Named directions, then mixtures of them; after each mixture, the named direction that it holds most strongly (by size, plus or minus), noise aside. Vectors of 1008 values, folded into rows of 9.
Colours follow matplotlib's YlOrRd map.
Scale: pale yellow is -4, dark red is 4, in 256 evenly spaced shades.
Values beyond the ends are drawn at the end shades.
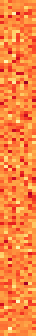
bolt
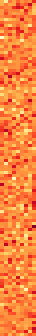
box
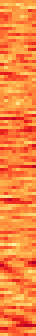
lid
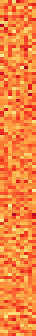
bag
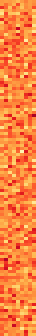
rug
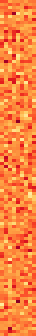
bolt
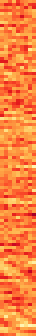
lid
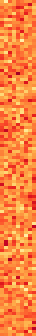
box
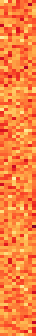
box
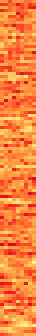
lid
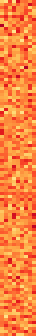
bag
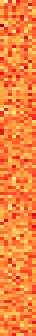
bag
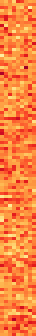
bag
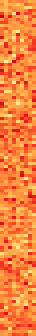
bolt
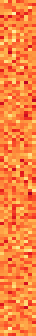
bolt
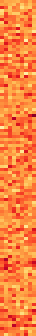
rug
